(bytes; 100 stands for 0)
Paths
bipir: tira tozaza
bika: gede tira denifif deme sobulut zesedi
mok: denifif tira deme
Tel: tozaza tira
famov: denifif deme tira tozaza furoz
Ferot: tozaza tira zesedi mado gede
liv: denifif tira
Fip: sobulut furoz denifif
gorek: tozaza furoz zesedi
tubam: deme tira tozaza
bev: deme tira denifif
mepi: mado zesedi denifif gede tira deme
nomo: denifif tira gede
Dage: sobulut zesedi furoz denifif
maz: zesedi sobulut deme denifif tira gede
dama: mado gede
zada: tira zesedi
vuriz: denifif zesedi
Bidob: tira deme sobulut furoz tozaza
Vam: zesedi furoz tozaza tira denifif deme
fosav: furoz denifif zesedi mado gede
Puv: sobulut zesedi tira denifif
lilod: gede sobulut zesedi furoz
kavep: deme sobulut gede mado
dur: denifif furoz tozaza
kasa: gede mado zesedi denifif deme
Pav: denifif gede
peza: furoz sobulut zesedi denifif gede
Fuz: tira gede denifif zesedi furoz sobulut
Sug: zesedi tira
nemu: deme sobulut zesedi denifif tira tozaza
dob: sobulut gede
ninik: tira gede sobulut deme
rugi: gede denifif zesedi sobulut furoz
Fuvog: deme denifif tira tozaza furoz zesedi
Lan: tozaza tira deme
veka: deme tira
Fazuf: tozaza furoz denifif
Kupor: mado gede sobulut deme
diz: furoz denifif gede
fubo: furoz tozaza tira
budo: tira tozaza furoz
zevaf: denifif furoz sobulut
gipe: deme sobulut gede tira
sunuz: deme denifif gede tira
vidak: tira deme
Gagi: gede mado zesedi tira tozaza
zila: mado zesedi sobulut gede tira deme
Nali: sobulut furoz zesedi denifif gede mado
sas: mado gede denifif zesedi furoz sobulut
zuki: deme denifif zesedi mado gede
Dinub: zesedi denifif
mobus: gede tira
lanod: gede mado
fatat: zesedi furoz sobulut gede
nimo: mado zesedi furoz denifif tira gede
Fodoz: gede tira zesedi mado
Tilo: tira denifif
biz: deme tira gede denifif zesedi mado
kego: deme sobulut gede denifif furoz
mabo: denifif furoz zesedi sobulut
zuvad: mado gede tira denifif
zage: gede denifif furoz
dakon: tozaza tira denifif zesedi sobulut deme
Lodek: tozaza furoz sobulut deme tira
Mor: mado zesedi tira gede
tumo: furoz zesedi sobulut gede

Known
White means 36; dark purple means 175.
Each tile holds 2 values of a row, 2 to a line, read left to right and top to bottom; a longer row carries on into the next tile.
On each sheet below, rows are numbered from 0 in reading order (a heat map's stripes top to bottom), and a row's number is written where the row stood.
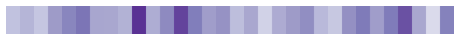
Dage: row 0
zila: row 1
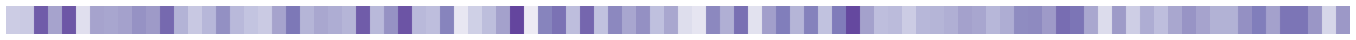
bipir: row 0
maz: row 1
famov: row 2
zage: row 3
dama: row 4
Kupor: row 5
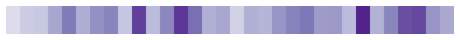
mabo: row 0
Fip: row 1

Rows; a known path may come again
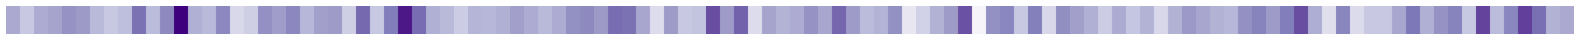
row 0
fatat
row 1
diz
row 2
dama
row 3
budo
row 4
sunuz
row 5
mepi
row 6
mabo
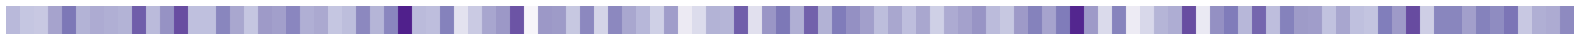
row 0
maz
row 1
Vam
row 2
bev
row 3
liv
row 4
nimo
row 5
mok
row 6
dakon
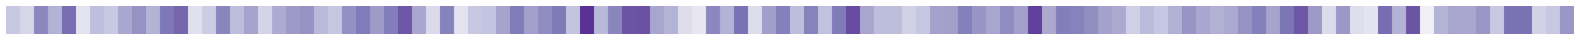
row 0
zada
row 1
zila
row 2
zevaf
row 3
zage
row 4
dob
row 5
sas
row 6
Fuz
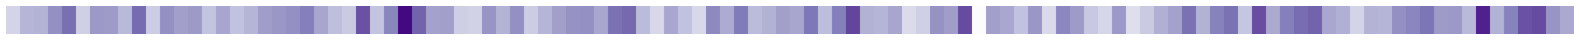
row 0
kavep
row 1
peza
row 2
lanod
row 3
lilod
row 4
biz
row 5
dur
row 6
Fip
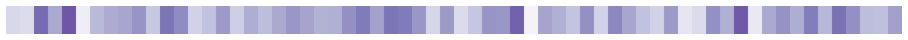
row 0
ninik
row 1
Kupor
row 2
veka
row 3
Tilo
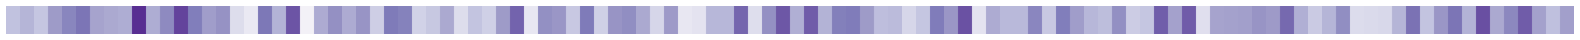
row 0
Dage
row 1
bika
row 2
zuki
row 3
Pav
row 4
Bidob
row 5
bipir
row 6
vuriz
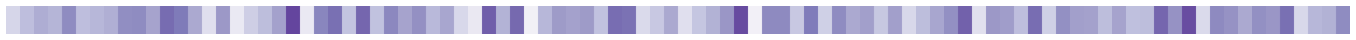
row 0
zuvad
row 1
famov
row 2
mobus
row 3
Fuvog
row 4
gipe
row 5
Lan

